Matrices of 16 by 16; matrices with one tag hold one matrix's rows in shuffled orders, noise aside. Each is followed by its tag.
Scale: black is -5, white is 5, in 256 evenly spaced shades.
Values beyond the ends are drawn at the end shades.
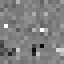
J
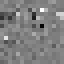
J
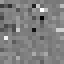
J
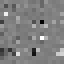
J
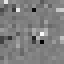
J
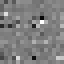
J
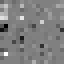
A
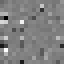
A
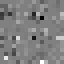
J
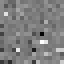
J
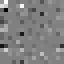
A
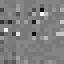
J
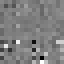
J
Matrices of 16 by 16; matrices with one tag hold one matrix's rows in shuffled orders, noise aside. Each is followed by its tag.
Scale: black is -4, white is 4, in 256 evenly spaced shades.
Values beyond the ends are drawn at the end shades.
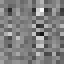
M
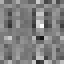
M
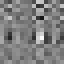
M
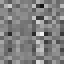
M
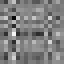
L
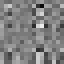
M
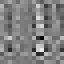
M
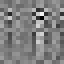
M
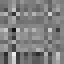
L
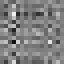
L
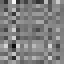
L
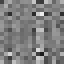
M
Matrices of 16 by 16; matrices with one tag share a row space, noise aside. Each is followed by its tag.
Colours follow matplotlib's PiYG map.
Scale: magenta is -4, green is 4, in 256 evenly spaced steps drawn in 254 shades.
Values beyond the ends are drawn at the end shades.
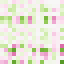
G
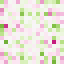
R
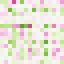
G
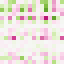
G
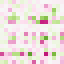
G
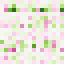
G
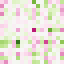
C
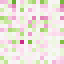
G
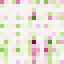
C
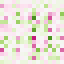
C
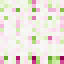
C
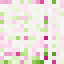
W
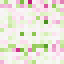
G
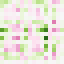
W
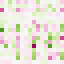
C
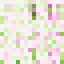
C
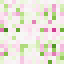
R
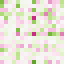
C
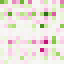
G
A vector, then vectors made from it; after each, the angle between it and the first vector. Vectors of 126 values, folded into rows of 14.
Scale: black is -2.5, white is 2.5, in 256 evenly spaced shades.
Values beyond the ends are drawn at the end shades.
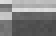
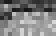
nearly opposite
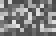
orthogonal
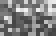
partly aligned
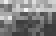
nearly parallel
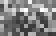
partly aligned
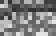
partly opposed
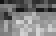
nearly opposite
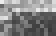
nearly parallel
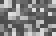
orthogonal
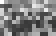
partly aligned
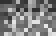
partly opposed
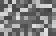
orthogonal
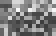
partly aligned
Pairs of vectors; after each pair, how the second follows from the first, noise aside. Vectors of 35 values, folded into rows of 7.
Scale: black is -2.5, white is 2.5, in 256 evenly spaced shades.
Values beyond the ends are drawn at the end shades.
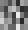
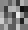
copied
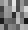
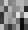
shuffled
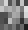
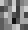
shuffled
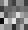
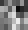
shuffled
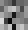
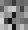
copied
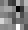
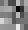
copied
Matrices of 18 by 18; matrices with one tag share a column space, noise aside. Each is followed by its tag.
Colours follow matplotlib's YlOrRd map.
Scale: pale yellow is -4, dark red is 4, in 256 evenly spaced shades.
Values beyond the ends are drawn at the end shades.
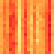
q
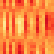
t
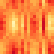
t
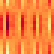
t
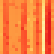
q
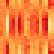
t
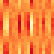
t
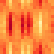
t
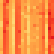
q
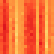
q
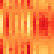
t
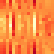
t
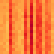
q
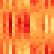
t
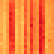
q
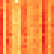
q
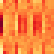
t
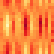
t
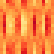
t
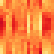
t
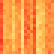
q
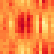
t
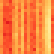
q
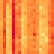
q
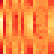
t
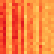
q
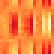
t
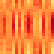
t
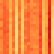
q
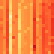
q
